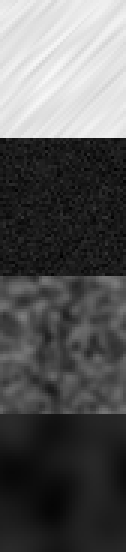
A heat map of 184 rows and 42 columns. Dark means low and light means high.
It is made of 4 by 1 panels. Panel 1,1: very high, slanting up to the right, faint in contrast. Panel 2,1: very low, fine-grained, faint in contrast. Panel 3,1: low, blotchy. Panel 4,1: very low, smooth, faint in contrast.
